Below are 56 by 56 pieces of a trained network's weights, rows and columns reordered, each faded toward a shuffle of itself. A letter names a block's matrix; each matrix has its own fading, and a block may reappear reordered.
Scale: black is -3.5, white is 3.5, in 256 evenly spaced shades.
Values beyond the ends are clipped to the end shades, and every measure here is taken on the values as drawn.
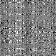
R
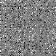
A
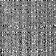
R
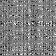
R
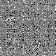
A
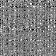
R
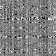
R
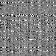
R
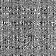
R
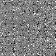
A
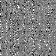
A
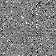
A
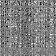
R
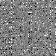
A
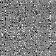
A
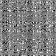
R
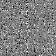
A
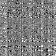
R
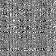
R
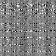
R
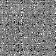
A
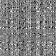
R
